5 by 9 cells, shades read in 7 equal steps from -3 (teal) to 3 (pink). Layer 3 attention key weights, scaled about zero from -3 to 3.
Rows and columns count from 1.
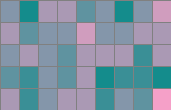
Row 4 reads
-1 -2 0 -1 1 -3 -2 -2 -3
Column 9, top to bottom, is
2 1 1 -3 3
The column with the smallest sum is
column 2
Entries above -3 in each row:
7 9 9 7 9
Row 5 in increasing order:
-2 -2 -1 0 0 1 1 1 3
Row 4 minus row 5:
-2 0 0 -2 0 -1 -2 -1 -6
